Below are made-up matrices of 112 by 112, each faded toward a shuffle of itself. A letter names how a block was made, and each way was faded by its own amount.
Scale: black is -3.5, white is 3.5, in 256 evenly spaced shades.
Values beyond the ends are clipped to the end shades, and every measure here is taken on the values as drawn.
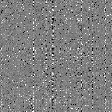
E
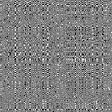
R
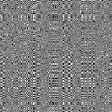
R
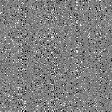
E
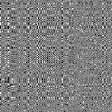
R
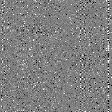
E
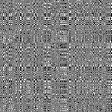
R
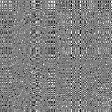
R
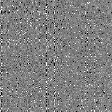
E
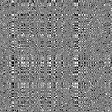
R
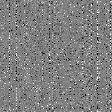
E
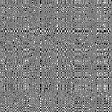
R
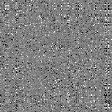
E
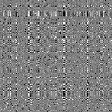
R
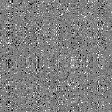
E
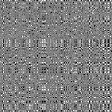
R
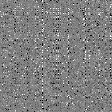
E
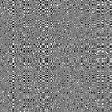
R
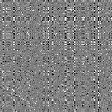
R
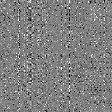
E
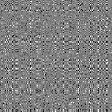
R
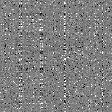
E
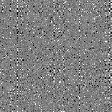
E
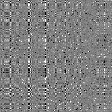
R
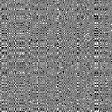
R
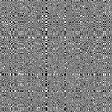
R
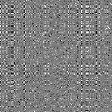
R
